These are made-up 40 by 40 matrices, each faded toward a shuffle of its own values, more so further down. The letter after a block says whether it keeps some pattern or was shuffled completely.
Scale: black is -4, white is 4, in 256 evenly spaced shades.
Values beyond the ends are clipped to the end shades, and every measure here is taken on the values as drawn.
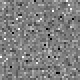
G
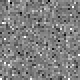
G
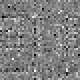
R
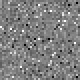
G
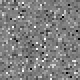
G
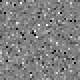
G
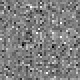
R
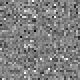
R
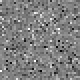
G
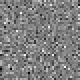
R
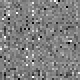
R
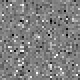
R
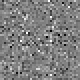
R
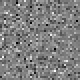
R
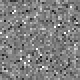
G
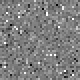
G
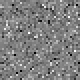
G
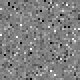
G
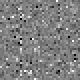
R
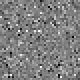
G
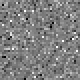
G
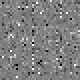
R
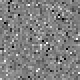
G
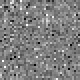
R
